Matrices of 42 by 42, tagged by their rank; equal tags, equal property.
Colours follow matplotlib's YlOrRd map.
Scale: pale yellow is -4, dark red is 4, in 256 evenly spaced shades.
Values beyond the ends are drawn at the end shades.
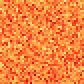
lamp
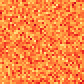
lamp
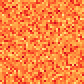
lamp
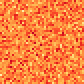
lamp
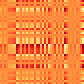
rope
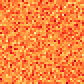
lamp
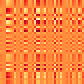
rope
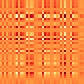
rope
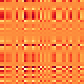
rope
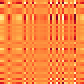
rope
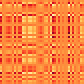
rope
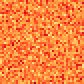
lamp
